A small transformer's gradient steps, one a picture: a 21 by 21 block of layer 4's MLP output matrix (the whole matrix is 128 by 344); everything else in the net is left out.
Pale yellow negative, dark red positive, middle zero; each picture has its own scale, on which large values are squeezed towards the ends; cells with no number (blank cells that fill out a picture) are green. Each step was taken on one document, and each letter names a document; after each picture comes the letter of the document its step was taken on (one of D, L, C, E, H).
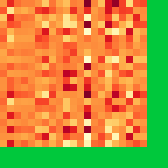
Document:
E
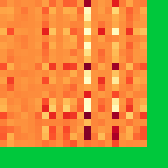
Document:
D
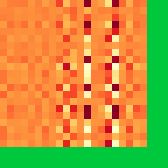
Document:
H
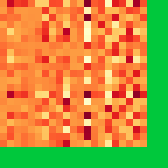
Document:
E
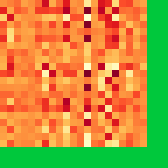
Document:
E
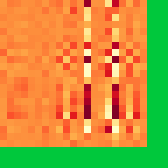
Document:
H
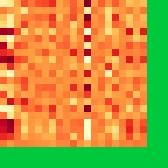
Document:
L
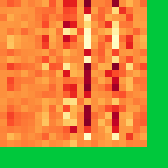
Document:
E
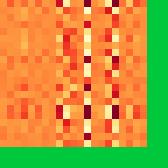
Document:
H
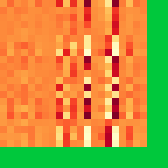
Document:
H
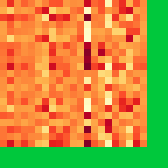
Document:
E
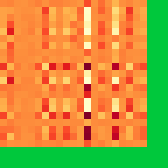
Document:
D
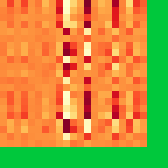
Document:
H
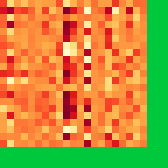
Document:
L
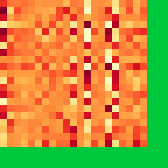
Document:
L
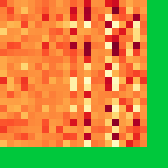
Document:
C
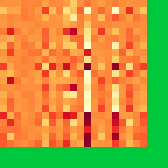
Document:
D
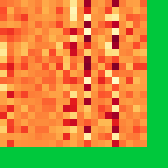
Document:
L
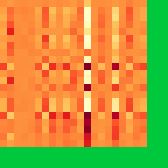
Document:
D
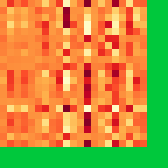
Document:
E
